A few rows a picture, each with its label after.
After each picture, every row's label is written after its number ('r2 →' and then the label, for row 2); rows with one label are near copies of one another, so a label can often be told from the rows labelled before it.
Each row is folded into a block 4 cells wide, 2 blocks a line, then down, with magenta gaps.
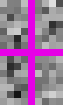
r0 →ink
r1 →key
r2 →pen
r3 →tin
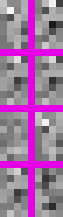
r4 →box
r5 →key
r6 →key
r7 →key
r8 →tin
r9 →box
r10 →key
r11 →pen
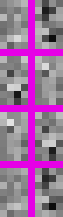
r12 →tin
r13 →pen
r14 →ink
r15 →box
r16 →box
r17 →ink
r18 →tin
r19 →pen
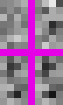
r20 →tin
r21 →key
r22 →pen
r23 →pen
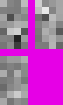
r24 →ink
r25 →box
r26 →tin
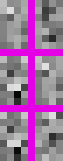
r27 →box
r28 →pen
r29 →ink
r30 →box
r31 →ink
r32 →key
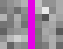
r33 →tin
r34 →box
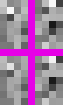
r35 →box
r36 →key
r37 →box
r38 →key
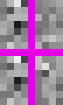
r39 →key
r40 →tin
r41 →key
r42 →box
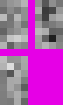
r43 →tin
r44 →pen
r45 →box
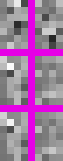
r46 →key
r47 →ink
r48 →box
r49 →tin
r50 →box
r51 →tin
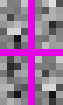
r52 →ink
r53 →key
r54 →pen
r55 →ink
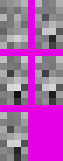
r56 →tin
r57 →ink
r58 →ink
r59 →ink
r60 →ink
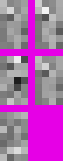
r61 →box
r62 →box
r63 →key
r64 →box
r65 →tin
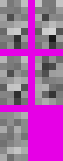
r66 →ink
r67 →ink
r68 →ink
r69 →pen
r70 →tin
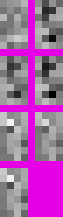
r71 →tin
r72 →pen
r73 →pen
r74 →pen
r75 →box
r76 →box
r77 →box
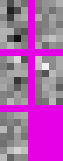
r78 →pen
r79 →tin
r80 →key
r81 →box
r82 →tin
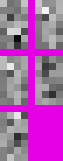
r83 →ink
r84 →box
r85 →box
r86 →pen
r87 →key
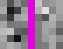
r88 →pen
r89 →box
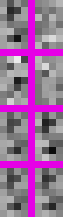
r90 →pen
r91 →tin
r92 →key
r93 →box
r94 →pen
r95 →pen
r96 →pen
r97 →pen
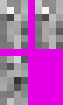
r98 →box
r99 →box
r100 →key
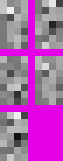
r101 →box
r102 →key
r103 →ink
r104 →box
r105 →key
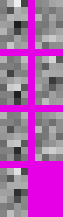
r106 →key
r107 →tin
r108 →ink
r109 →key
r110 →ink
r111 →tin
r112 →key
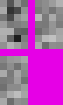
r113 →pen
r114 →tin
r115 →tin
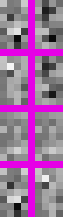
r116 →ink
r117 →pen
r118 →box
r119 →pen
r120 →tin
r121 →tin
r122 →ink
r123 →box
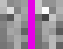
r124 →box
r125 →box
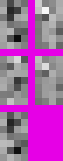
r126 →pen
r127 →box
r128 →key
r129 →box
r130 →pen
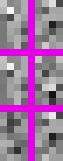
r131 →box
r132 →key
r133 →box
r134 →ink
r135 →pen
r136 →key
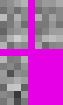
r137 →tin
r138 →tin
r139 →ink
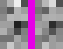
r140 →key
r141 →key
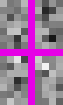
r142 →ink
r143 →pen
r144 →key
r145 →box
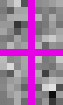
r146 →key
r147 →tin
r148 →box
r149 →ink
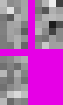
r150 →box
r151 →key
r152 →tin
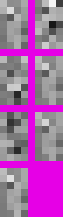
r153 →box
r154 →key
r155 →ink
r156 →box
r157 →pen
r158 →box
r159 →box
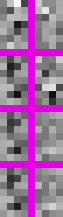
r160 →key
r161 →box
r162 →pen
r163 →ink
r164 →pen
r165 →tin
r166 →pen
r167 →tin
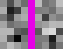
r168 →pen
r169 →ink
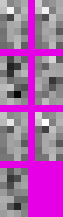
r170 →box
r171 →box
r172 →pen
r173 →key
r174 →box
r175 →box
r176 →pen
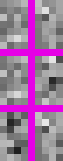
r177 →tin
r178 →box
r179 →tin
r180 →key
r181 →pen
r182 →box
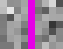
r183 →box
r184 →key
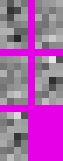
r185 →pen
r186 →tin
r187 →tin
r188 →key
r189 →key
